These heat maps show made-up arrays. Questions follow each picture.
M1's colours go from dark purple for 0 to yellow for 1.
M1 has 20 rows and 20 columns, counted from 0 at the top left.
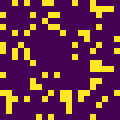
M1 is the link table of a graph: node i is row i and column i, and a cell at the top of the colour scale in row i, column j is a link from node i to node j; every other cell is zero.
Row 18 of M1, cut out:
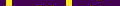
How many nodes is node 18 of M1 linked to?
2
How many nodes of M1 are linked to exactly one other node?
1
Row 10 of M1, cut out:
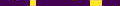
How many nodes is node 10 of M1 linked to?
3
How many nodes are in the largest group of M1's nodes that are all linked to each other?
3
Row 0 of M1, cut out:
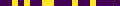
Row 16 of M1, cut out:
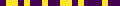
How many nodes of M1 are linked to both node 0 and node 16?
3
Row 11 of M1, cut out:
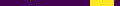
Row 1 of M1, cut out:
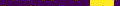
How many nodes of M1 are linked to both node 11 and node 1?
4
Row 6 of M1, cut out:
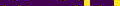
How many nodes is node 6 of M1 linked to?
2
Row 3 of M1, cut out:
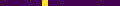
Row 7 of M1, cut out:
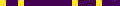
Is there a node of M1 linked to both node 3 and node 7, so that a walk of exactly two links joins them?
no
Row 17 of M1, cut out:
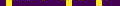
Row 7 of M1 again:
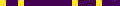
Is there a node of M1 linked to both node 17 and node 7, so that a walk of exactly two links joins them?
yes
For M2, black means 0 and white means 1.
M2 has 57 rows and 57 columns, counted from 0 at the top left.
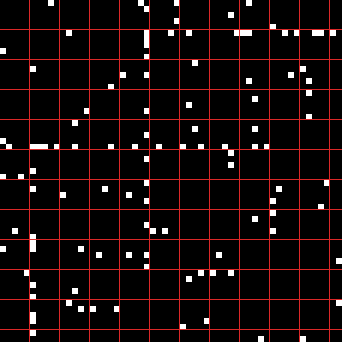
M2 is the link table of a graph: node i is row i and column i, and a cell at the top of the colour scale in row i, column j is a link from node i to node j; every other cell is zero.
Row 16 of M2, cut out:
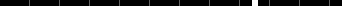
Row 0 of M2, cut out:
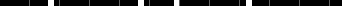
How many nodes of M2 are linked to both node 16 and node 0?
0
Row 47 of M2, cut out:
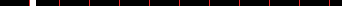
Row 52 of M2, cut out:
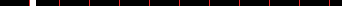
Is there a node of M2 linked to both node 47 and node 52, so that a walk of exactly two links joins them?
yes
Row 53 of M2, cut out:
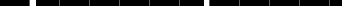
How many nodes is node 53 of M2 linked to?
2
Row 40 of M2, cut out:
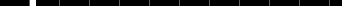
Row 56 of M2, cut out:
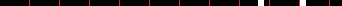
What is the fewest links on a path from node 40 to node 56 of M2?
4
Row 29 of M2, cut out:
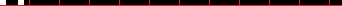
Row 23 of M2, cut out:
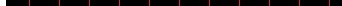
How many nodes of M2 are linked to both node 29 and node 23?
1
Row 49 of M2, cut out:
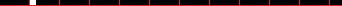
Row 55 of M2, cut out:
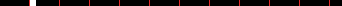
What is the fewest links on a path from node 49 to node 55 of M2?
2
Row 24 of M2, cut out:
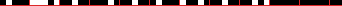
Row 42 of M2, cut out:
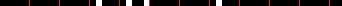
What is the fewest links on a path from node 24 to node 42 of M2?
1
